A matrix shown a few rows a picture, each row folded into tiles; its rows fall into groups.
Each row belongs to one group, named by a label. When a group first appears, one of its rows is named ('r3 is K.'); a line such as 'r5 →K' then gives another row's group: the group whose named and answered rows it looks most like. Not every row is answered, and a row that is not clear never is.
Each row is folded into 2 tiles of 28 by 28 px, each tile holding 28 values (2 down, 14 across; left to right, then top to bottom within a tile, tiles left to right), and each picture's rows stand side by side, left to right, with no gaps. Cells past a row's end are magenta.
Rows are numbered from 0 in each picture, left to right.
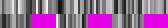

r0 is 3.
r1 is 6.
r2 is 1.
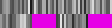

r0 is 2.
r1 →1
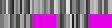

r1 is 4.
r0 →1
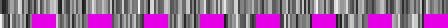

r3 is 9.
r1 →1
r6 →3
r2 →6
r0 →6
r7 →2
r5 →1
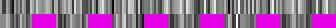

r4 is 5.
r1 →3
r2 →6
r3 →3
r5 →3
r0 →1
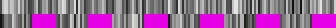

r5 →1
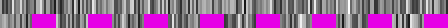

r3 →1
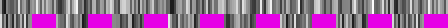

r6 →9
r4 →3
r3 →6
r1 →6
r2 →5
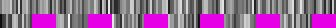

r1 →5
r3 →4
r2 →6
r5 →5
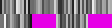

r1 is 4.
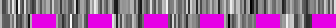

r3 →1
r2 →6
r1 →4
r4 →3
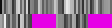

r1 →5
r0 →6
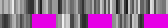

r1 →9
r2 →6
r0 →3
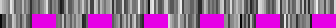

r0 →3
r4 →4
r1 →6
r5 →1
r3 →4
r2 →6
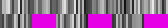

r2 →1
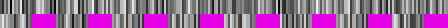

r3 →5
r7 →5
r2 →5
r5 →1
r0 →2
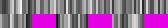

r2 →2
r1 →9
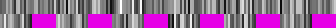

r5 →6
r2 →2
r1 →2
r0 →9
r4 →6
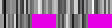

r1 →9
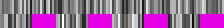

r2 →2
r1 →6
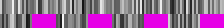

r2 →5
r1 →3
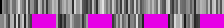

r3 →9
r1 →3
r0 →6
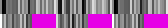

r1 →1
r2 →1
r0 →1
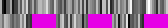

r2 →4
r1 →5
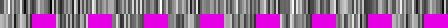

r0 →2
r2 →5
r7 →2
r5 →6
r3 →2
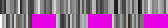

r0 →4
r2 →1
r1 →4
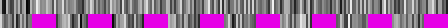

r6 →5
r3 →5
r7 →5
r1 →9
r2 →9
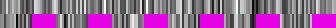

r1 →5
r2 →2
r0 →4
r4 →6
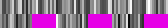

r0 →9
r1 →4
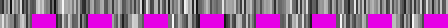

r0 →2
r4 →3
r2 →2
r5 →3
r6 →1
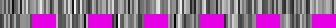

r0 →1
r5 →1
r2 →3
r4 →9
